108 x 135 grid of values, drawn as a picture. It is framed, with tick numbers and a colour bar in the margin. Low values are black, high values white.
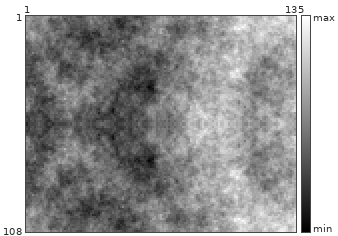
It is mirror symmetric from top to bottom. No lone cell stands out from its neighbours. Overall the values sit about 50% of the way up the scale. There is an overall slope up to the right.
